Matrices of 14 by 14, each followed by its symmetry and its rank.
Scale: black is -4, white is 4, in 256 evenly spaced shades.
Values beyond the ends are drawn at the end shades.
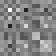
symmetric, rank three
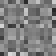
antisymmetric, rank two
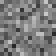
neither, full rank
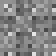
symmetric, rank three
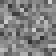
neither, full rank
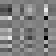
neither, rank one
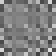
symmetric, rank two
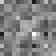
symmetric, rank three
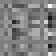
neither, rank two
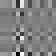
neither, rank one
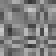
antisymmetric, rank two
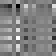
neither, rank one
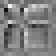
antisymmetric, rank two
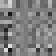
neither, rank two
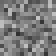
neither, full rank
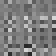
neither, rank two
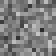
neither, full rank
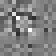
symmetric, rank two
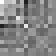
symmetric, rank three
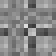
symmetric, rank two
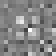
symmetric, rank three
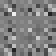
symmetric, rank two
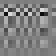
neither, rank one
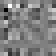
antisymmetric, rank two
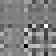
antisymmetric, rank two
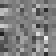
neither, rank two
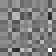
symmetric, rank two
